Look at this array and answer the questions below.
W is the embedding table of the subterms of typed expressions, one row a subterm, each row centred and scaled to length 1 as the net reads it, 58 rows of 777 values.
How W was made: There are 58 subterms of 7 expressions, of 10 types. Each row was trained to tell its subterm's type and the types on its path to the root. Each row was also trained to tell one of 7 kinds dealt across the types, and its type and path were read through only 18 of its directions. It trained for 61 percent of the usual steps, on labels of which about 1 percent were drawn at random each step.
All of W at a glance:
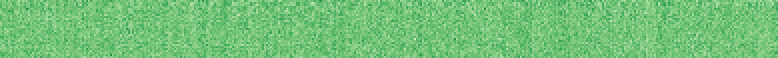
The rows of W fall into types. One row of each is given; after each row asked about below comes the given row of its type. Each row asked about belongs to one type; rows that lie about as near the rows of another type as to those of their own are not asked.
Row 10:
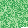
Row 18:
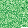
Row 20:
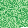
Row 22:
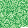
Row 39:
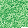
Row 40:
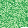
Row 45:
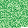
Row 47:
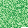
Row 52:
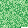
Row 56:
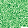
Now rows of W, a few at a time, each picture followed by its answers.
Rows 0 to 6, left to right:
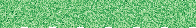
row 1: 40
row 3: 52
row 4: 52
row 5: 52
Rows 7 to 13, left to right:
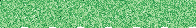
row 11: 56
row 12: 10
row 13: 40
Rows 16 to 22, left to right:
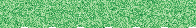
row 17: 20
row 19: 10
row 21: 56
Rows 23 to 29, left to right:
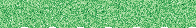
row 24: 47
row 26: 56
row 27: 40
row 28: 22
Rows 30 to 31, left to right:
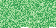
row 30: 10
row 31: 45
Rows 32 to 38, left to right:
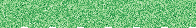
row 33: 39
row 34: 45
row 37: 52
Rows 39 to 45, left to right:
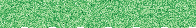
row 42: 20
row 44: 45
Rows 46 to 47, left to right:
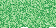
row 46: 20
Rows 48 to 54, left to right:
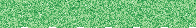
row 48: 10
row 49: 22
